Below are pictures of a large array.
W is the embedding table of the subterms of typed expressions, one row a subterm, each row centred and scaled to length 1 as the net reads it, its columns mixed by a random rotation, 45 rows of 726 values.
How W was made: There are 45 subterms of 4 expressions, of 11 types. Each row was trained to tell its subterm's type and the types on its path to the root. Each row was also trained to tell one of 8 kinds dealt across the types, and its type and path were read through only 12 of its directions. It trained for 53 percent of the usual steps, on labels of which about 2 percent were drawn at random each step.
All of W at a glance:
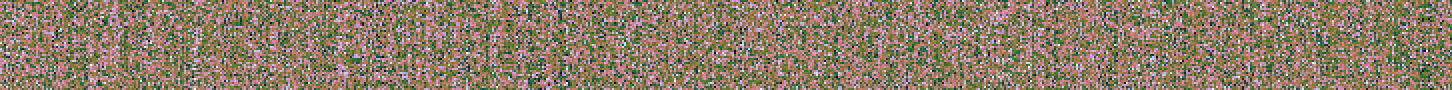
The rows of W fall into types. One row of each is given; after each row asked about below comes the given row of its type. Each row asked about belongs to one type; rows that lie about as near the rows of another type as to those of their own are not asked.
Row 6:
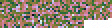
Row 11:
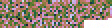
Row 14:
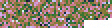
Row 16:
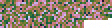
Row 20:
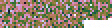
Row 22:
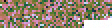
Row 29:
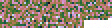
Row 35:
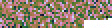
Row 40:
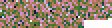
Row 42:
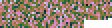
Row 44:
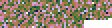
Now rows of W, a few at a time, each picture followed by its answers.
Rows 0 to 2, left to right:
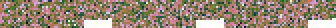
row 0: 6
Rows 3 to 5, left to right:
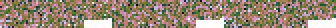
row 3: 35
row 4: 22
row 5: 16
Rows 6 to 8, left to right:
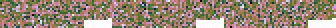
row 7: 14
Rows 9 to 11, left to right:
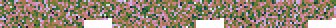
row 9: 40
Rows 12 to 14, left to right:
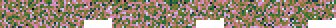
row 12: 11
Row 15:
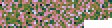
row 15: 14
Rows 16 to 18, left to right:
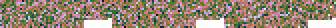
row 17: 6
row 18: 35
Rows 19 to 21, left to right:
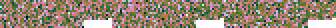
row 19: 6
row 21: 14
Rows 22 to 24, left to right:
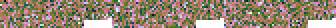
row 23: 35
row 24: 16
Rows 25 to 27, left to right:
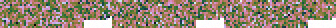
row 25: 40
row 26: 11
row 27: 40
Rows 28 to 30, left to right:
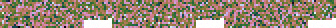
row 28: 6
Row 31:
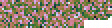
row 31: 14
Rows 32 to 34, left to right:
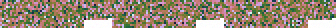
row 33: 35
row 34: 16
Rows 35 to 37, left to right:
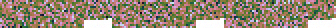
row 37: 11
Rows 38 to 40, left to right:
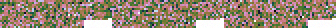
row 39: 16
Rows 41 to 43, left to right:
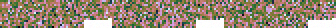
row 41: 6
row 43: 11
